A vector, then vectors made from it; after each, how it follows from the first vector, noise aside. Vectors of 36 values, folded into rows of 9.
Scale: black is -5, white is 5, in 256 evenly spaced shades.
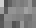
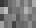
sign-scrambled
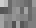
sign-scrambled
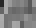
negated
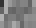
negated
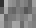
negated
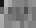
negated
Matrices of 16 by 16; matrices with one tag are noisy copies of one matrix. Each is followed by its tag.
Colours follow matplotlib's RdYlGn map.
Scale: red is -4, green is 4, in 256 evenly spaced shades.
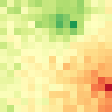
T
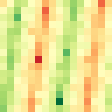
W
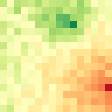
T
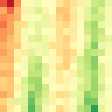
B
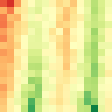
B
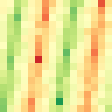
W
